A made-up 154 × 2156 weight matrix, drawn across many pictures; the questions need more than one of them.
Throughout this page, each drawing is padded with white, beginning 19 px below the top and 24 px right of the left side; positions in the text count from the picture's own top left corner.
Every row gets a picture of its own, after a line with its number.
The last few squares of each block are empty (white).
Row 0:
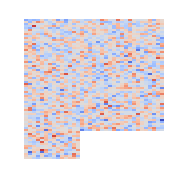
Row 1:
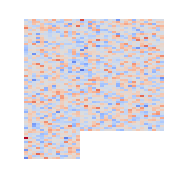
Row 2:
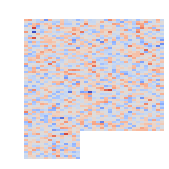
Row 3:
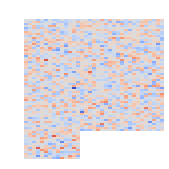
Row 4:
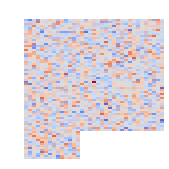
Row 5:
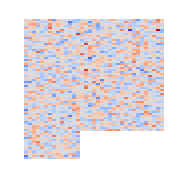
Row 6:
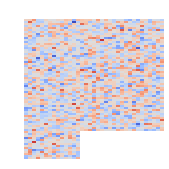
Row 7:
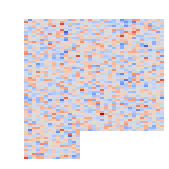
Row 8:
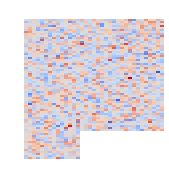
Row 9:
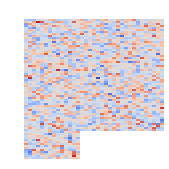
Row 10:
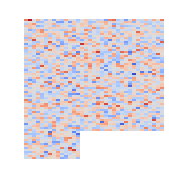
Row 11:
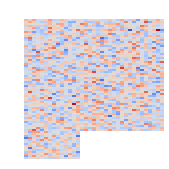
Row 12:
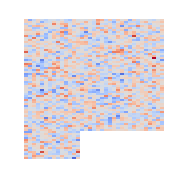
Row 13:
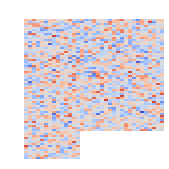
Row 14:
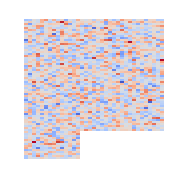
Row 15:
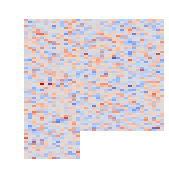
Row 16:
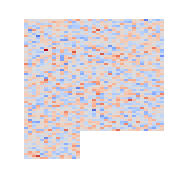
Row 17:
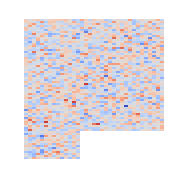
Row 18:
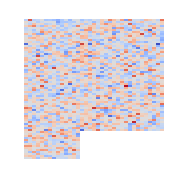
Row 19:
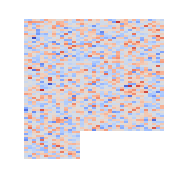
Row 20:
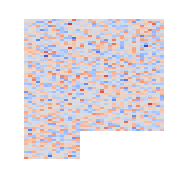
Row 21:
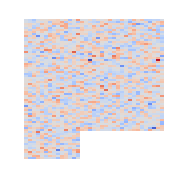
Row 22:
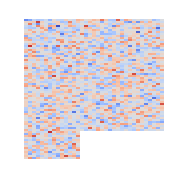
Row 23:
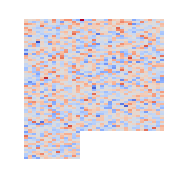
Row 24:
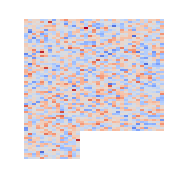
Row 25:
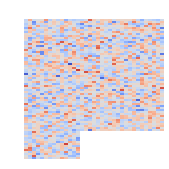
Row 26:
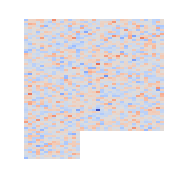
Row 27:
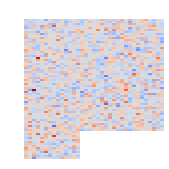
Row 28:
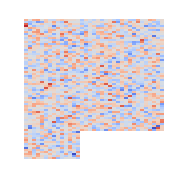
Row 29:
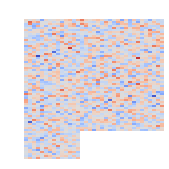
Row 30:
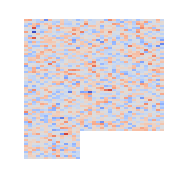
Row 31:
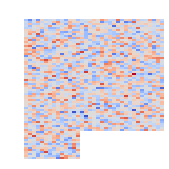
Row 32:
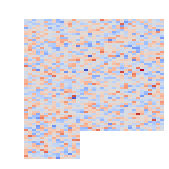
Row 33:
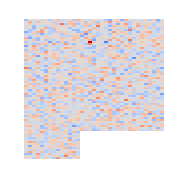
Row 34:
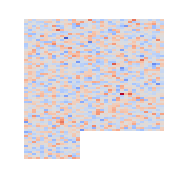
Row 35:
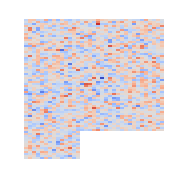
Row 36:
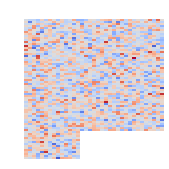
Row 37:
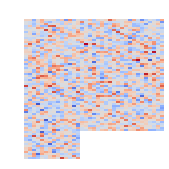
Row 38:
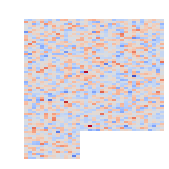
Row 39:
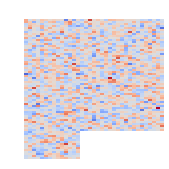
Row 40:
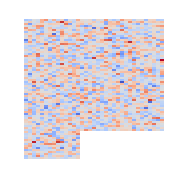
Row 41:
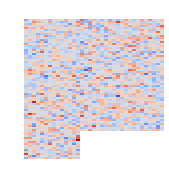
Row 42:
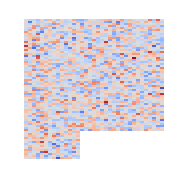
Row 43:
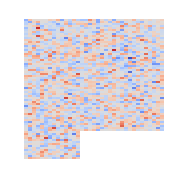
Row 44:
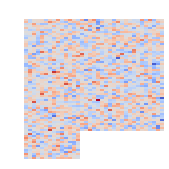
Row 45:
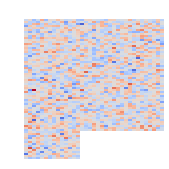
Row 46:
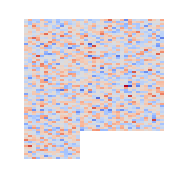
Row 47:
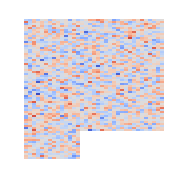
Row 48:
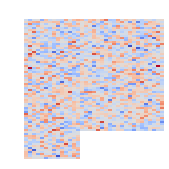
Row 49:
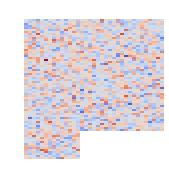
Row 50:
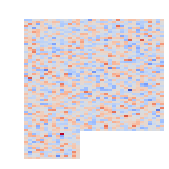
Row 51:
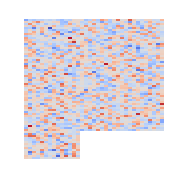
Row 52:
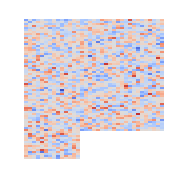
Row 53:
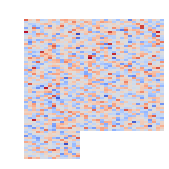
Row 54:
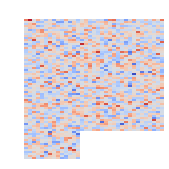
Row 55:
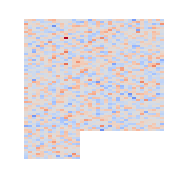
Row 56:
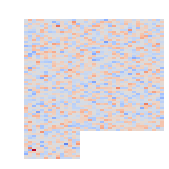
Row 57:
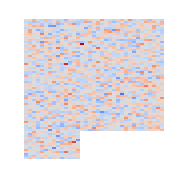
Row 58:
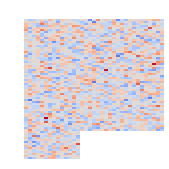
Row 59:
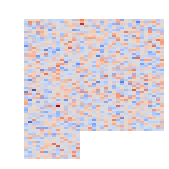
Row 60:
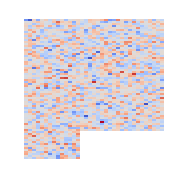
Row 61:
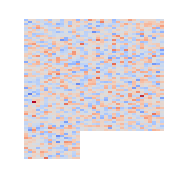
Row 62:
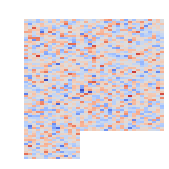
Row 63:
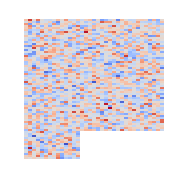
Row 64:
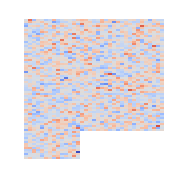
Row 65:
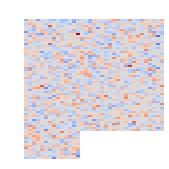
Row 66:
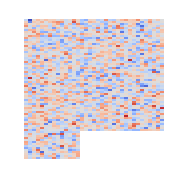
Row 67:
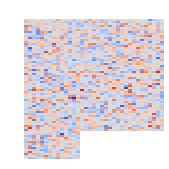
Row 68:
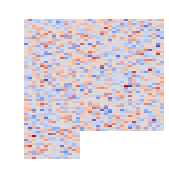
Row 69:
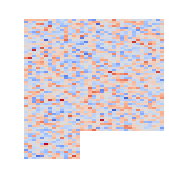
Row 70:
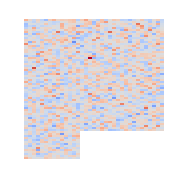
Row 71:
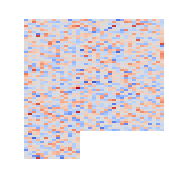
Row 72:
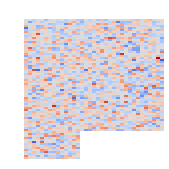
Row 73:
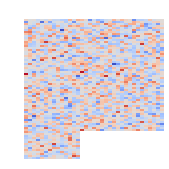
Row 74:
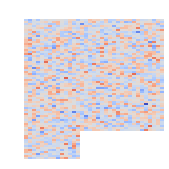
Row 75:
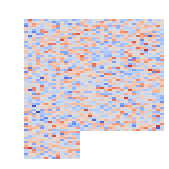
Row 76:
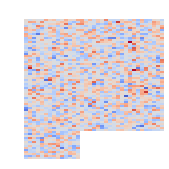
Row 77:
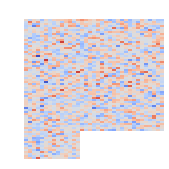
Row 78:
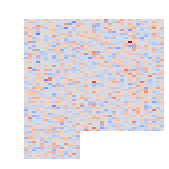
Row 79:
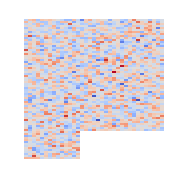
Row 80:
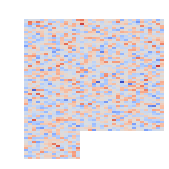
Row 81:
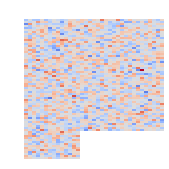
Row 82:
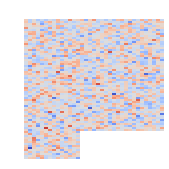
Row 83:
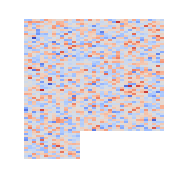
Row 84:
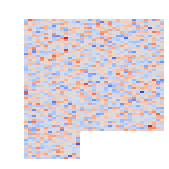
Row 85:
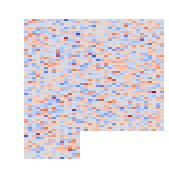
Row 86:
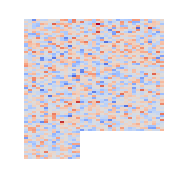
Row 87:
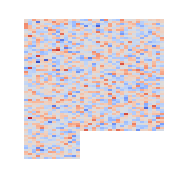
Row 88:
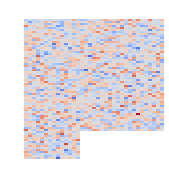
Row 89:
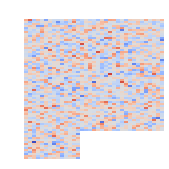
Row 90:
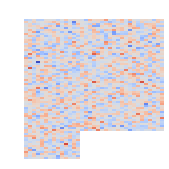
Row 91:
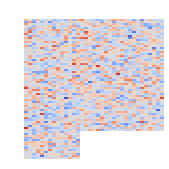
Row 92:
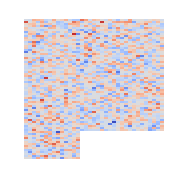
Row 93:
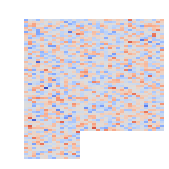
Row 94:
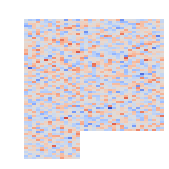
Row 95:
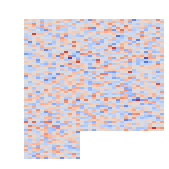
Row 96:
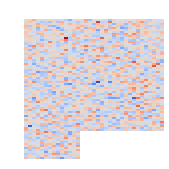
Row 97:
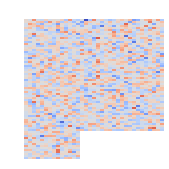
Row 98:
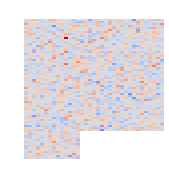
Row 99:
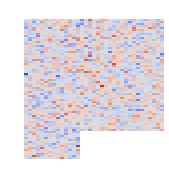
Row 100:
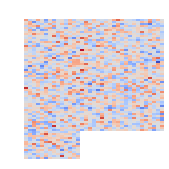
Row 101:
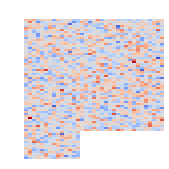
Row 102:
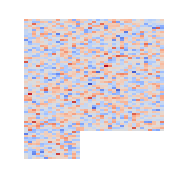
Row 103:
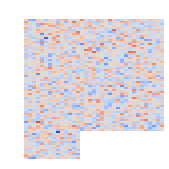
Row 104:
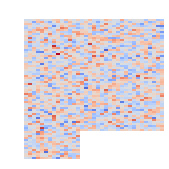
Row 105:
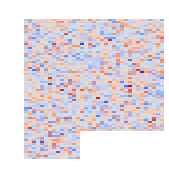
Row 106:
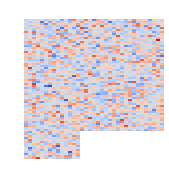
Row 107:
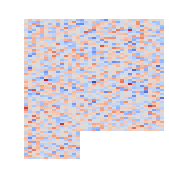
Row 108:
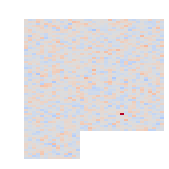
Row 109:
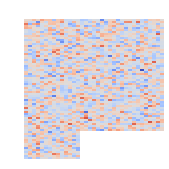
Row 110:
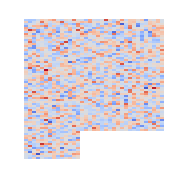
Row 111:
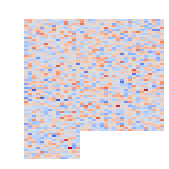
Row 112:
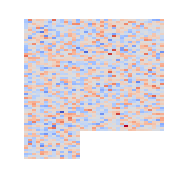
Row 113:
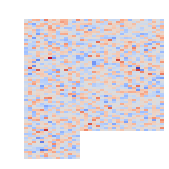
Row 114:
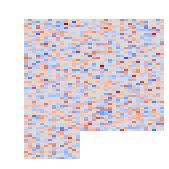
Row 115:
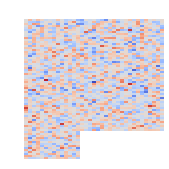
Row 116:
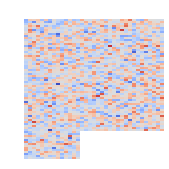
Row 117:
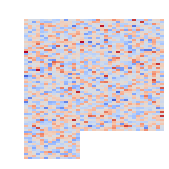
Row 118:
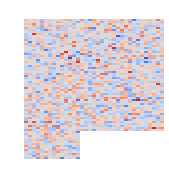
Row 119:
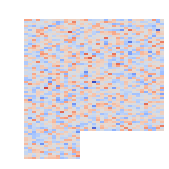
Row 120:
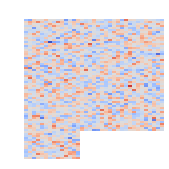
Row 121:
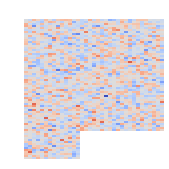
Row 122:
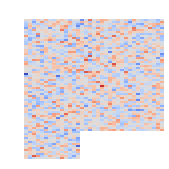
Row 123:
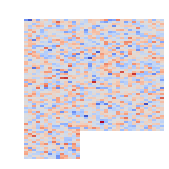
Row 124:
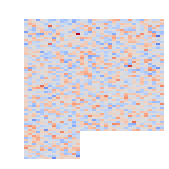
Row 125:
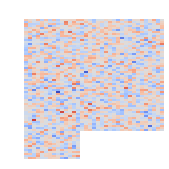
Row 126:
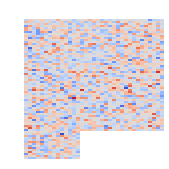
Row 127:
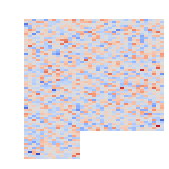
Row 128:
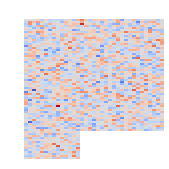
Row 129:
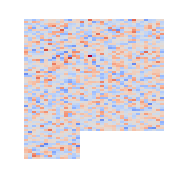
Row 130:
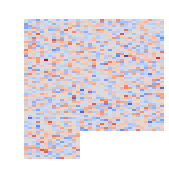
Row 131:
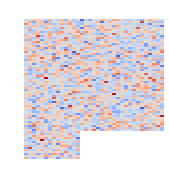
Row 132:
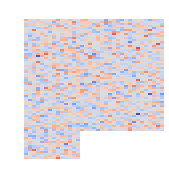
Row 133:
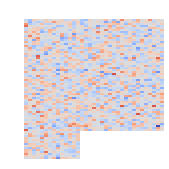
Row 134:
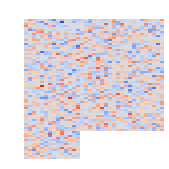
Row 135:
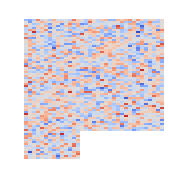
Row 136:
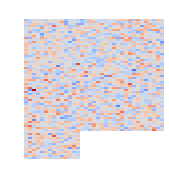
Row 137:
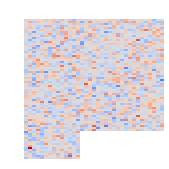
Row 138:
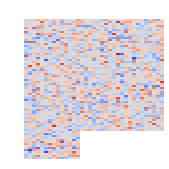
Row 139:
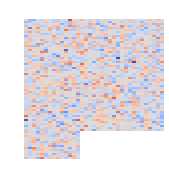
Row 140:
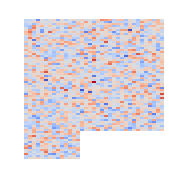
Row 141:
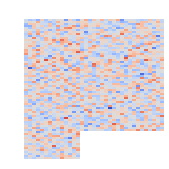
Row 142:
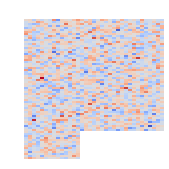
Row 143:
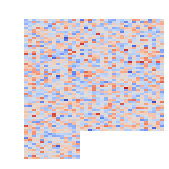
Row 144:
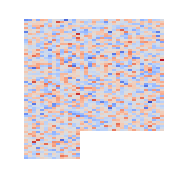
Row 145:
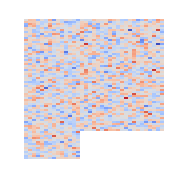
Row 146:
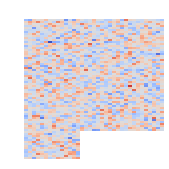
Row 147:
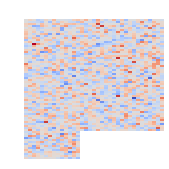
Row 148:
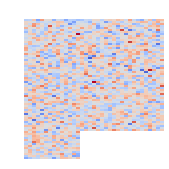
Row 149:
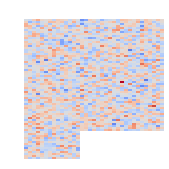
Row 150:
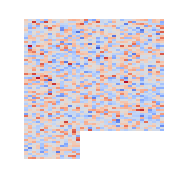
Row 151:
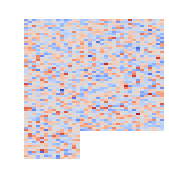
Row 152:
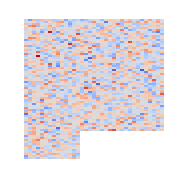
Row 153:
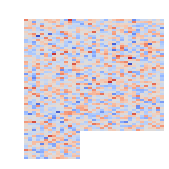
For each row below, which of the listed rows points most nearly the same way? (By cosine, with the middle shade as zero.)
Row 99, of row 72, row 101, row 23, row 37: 37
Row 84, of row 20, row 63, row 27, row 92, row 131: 131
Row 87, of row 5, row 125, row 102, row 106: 5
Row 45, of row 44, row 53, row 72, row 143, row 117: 72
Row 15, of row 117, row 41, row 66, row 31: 66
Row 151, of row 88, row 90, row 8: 88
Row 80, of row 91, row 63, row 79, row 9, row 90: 9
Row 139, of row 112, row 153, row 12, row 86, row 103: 103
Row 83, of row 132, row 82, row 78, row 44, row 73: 78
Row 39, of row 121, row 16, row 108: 16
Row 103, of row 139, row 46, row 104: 104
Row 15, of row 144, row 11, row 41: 41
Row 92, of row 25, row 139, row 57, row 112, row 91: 112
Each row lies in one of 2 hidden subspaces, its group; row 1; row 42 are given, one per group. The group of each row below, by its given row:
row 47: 1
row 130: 42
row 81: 42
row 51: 42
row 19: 42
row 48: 42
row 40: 42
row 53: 42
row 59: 42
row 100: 1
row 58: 1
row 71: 1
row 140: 42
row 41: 1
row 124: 42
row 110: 42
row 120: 42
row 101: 42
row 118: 1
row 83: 42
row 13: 1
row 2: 42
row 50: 42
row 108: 1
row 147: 1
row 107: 42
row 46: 42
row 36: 42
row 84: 1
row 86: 1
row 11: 42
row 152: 42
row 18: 42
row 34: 1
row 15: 42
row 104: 1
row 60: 42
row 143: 1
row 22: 42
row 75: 42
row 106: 1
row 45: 42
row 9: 42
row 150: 1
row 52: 42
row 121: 42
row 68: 42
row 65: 42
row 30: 42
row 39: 1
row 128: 42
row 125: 42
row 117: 1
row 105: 42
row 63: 42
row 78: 42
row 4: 42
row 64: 42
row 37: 1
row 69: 1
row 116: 1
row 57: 1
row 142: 42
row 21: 1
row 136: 42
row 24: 1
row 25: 1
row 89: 42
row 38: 1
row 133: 42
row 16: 1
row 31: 42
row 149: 42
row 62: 42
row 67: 42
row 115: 42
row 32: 42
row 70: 42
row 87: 42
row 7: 1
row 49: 42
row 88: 42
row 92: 1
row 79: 1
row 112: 1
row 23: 1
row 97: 1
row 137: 1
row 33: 42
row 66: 42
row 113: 42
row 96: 1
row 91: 1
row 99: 1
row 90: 42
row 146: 42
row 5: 42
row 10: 42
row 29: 42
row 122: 1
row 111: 42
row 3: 42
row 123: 42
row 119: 42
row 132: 42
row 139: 1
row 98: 1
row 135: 42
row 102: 1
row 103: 1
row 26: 1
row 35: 1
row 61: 1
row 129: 1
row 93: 42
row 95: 1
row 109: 42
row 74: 42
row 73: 1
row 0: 42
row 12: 1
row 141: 42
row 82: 1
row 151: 42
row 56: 42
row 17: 1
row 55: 1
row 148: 42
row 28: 42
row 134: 42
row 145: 42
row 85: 1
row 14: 42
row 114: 42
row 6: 42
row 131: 1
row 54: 42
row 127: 42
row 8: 1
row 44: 1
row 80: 42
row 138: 42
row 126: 42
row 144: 42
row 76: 42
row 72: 42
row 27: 42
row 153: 1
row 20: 1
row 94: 42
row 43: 1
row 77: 42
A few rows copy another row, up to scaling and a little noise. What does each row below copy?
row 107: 115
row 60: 123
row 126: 67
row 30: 2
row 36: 42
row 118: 95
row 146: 120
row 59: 128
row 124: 65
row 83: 19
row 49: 130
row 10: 54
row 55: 98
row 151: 52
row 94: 141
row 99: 122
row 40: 14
